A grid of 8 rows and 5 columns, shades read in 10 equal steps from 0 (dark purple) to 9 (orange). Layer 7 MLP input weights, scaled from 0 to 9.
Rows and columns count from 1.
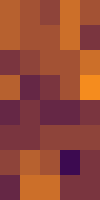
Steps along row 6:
same up same same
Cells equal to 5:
8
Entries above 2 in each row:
5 5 5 4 2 5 4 4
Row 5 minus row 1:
-4 -2 -2 -5 -2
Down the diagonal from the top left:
6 5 5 5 3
